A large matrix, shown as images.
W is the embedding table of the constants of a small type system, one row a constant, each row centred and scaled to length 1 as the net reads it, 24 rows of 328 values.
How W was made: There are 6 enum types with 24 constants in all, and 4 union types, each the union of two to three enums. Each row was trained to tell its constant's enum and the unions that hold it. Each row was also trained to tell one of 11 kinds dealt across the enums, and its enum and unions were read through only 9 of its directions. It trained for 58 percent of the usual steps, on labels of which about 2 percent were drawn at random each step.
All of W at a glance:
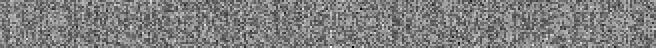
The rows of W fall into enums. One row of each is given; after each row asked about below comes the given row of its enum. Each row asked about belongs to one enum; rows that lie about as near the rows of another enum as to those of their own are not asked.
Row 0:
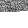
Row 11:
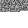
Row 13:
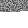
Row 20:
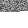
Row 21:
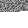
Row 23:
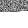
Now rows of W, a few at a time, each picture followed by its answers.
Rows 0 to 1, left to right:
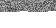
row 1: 21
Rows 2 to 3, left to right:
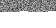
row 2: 0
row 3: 13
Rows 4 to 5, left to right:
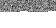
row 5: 11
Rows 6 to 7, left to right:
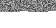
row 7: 20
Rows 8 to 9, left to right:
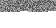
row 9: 11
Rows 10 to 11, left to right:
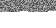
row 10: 0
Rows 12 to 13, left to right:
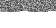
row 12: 0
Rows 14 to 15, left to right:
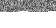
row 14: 0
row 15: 21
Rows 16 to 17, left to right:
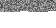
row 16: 11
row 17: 20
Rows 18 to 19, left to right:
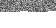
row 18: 11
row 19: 20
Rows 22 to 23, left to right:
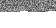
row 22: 13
